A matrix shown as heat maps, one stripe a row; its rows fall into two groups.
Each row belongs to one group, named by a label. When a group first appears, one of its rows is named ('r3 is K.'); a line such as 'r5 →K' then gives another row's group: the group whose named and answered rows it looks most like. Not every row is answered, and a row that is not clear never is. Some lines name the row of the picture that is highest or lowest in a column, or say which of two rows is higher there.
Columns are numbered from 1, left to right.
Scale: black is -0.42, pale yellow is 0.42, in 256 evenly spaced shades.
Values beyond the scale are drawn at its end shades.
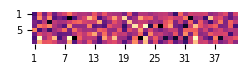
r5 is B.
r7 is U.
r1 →U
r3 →B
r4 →U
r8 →U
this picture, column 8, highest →7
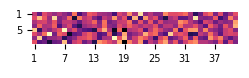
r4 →U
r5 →B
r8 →B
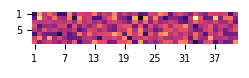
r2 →U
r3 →U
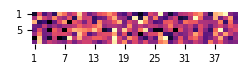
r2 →U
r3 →B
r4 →B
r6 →U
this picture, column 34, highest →1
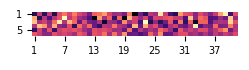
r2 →B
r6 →U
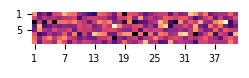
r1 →B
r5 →U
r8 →B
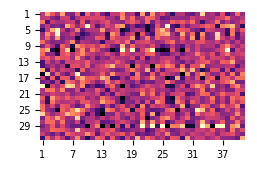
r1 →U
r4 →U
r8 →B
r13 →U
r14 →B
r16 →U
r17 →B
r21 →U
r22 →B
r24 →U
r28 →U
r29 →U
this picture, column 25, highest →29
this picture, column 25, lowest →10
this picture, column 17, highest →10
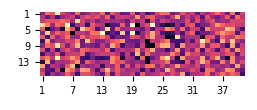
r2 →B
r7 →B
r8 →U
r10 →B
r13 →U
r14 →B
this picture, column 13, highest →6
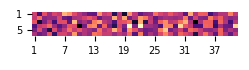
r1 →B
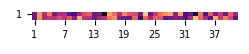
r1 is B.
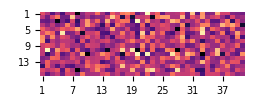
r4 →U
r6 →U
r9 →U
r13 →U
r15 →B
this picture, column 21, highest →6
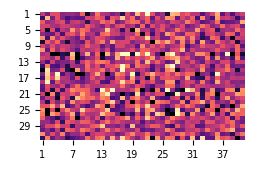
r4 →U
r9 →U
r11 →B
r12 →B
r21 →B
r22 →B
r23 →B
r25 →B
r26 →B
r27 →B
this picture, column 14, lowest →16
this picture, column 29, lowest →20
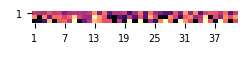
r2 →B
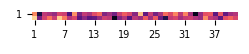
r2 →B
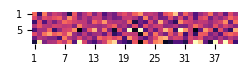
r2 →B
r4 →U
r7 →B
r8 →U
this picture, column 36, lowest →8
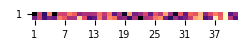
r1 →U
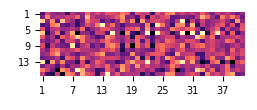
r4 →B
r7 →B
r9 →B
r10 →B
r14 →B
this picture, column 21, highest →3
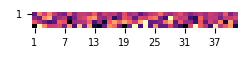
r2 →B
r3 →B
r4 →U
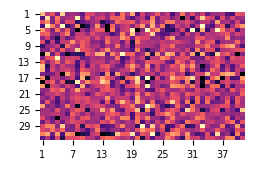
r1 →U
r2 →U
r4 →U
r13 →B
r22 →B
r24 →B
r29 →U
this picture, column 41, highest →25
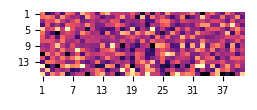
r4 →U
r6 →B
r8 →U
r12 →B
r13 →U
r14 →B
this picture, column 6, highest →5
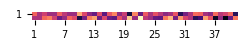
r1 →U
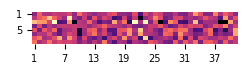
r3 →U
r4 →U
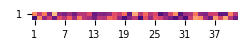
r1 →U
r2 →U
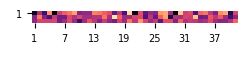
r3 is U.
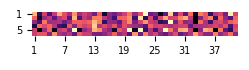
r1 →B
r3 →B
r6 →U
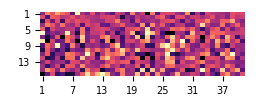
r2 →B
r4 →U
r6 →B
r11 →U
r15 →U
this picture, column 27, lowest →6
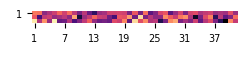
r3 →U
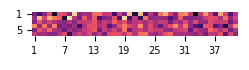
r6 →B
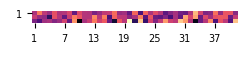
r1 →U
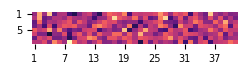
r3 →U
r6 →B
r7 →B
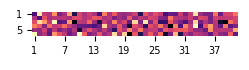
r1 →U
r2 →B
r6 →U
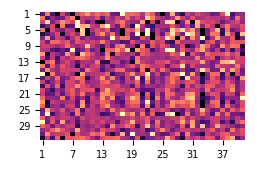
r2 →B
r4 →B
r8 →B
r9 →U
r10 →B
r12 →B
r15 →U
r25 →U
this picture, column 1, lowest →13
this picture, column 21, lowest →6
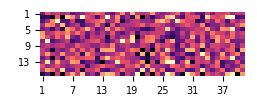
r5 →U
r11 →U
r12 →U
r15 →U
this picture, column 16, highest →13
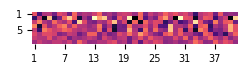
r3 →U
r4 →B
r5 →B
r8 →U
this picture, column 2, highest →3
